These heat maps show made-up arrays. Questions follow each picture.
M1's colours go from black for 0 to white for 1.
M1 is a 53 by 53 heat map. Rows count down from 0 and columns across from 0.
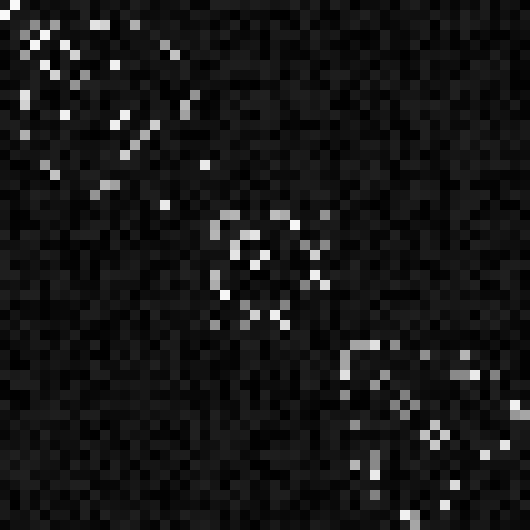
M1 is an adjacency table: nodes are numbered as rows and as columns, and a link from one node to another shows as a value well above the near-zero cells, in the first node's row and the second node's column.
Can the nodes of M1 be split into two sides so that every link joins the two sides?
no
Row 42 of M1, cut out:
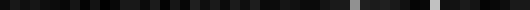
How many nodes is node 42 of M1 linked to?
2
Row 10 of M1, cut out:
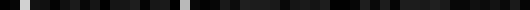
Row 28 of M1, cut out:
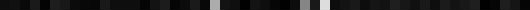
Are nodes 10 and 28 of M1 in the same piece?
no
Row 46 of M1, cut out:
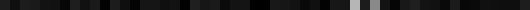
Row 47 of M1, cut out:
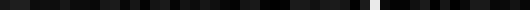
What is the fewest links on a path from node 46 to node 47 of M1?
2
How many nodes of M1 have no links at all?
1
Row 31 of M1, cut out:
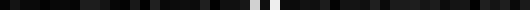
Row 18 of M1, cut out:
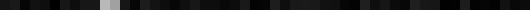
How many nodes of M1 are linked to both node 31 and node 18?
0
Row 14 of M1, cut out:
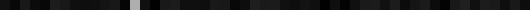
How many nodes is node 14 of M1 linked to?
1
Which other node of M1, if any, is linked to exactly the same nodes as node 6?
none
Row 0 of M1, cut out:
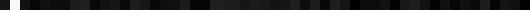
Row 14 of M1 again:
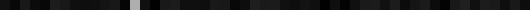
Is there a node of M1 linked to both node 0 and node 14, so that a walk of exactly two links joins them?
no
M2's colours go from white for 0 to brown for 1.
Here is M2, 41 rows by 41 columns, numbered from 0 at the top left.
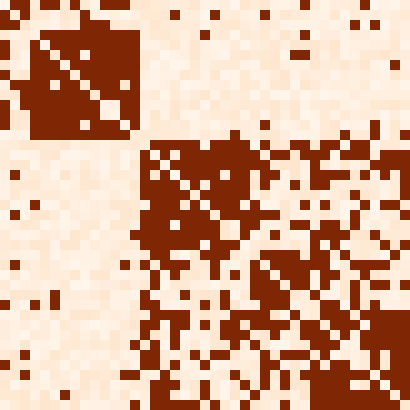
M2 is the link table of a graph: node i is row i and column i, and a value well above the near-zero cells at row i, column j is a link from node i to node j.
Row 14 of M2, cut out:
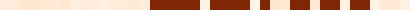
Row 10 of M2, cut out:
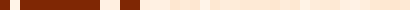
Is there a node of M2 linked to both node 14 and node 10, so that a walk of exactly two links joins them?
no
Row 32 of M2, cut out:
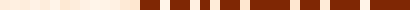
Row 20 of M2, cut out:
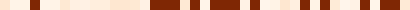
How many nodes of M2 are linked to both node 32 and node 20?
8
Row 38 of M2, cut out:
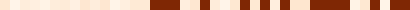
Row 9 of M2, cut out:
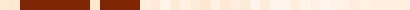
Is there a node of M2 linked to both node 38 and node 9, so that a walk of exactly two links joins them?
no
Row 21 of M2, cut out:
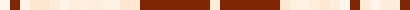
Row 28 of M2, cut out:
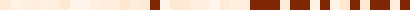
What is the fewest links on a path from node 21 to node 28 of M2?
2
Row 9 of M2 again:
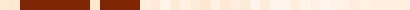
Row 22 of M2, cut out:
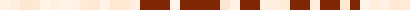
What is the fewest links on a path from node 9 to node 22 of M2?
3
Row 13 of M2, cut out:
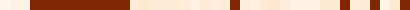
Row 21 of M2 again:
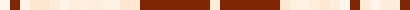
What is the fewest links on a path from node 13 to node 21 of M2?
2
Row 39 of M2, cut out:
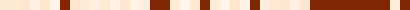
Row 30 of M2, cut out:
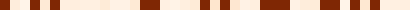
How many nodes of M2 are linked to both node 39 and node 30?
6
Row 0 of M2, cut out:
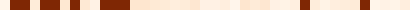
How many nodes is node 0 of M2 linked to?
10
